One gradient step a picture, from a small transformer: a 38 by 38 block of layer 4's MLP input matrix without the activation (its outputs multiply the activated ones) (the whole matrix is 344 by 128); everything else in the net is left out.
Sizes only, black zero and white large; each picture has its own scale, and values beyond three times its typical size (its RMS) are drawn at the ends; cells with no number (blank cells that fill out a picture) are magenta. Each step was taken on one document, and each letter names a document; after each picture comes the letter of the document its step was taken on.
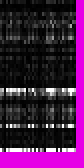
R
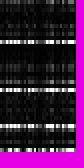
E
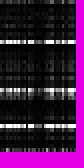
E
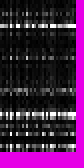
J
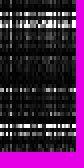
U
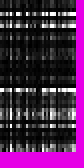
J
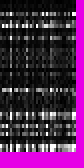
J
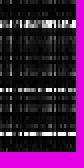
U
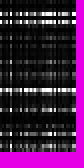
U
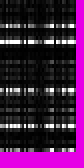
E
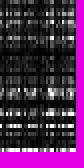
R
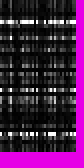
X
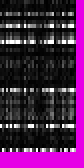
E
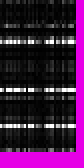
E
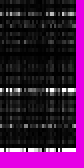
R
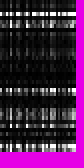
J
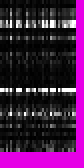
J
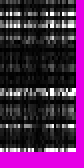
R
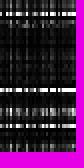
J
